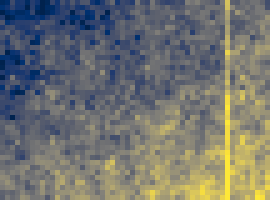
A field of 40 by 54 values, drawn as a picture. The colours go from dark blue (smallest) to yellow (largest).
Ninth with the highest average: bottom right. Odd lines: column 46. Ninth with the lowest average: top left. Stripes: none. Mirror symmetry: none. Slope: up to the bottom right.
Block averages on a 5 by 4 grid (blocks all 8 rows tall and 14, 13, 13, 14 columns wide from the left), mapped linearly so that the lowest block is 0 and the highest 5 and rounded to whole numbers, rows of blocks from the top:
0 0 2 2 / 1 1 2 3 / 1 2 2 3 / 2 2 3 4 / 3 3 4 5
